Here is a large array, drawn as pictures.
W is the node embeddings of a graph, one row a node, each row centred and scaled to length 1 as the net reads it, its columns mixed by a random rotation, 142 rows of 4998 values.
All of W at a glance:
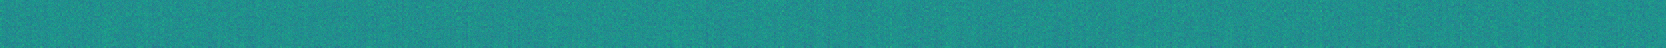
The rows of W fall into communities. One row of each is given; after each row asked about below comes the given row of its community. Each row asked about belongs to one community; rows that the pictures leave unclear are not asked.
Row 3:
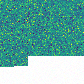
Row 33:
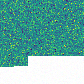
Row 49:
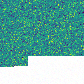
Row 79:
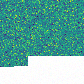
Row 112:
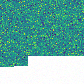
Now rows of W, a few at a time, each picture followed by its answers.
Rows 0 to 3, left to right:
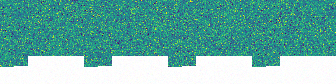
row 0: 33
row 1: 79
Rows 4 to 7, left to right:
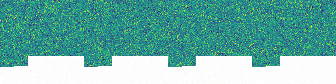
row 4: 79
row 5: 33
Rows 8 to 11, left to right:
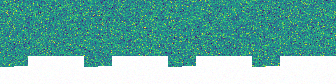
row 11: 33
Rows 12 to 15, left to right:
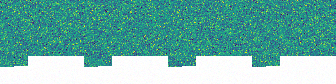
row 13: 112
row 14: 49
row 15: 3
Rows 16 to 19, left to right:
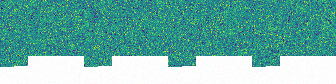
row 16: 3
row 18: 49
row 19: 79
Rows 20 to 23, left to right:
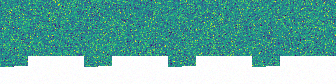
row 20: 49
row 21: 49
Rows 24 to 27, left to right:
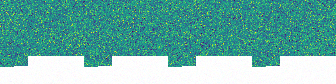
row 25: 112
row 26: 3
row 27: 33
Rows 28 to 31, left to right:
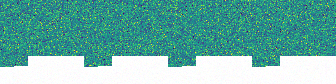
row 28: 49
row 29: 79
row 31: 33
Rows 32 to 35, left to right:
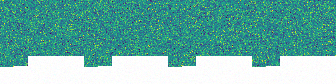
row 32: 33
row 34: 3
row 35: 49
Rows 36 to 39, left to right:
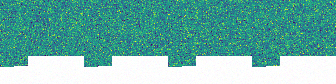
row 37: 49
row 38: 79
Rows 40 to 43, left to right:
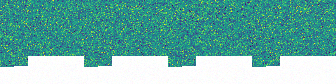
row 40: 49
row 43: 79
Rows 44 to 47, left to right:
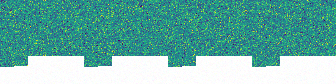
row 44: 3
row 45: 79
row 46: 49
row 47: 112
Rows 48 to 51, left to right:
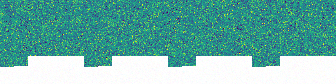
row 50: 112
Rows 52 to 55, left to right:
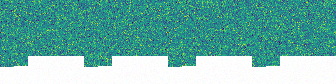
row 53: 33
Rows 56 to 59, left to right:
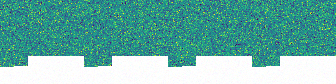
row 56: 33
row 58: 49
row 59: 33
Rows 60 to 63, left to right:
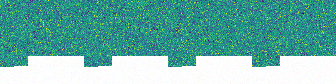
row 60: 3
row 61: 112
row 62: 33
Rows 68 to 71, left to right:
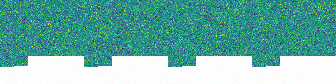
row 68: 3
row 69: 3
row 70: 49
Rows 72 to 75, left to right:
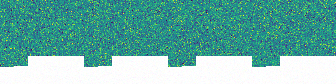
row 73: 33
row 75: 3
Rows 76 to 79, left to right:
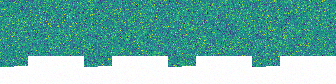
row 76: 49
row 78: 79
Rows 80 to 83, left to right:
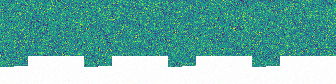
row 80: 79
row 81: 49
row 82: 112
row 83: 112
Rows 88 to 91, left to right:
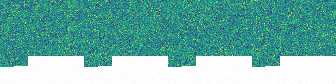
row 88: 49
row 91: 33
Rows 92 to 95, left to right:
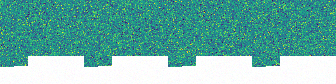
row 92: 3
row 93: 112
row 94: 49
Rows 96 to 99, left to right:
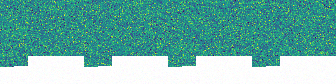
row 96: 79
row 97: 112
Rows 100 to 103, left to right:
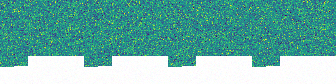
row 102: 112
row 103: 49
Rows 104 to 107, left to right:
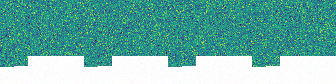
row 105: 33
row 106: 112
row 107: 33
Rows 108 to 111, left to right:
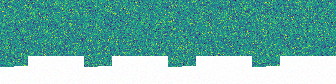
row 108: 49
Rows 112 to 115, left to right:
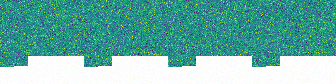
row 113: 49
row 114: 49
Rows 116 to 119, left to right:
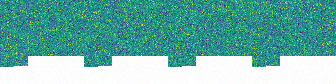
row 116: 33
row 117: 3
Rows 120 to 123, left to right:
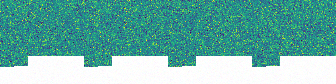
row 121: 3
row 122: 3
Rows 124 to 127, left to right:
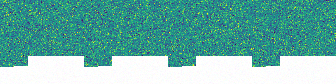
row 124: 33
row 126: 49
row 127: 33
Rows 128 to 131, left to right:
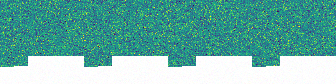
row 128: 33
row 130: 79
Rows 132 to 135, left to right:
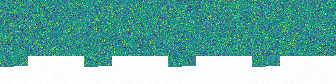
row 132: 3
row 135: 33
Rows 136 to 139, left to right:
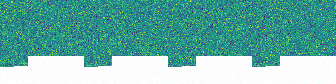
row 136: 3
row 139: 33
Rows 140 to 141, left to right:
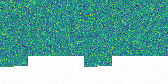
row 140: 3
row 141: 33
